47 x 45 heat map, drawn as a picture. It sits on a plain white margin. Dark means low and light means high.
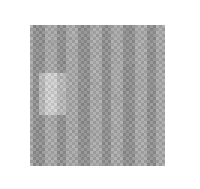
Slope: none. Stripes: upright, repeating 6 times. Ninth with the highest average: middle left. Odd patch: higher, in the middle left.
